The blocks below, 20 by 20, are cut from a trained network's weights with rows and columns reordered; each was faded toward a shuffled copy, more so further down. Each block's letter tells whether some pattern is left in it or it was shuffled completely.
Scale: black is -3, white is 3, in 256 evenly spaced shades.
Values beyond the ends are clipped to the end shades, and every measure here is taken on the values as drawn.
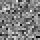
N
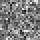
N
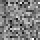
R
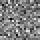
R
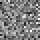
N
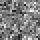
R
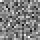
N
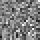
R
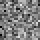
R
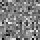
R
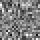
R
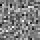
N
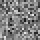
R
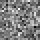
N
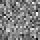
N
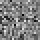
R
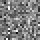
N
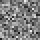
N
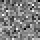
N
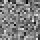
R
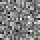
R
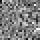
R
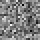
R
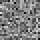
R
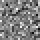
N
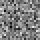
N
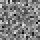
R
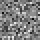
N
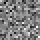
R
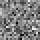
N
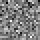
N
